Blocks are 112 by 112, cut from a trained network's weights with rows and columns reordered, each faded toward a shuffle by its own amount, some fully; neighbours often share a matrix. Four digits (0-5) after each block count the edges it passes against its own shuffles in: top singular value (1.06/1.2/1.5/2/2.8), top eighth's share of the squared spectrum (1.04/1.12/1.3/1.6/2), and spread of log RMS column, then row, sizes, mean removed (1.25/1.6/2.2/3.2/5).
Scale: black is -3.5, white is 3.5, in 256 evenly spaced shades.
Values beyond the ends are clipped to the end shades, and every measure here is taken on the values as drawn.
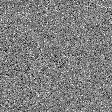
1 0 0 0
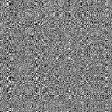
4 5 3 3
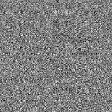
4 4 2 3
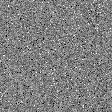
0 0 0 0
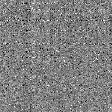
3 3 1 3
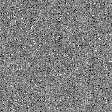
2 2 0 2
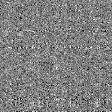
3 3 1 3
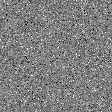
0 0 0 0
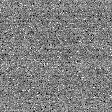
2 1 0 0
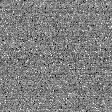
2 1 0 0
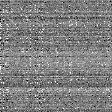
4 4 3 2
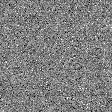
0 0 0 0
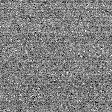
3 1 0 0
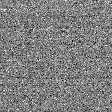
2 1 0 0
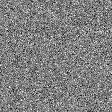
0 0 0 0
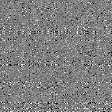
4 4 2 3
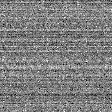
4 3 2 2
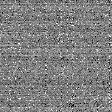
3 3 2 0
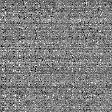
4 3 3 1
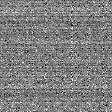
4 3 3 1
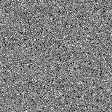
2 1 0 0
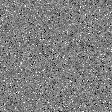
1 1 0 0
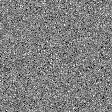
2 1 0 0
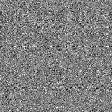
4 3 0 2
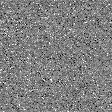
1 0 0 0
